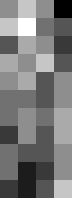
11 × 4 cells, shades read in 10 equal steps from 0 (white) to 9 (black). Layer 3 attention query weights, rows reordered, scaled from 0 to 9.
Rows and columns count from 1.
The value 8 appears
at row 10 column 2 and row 11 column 2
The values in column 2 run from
0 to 8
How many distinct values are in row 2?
4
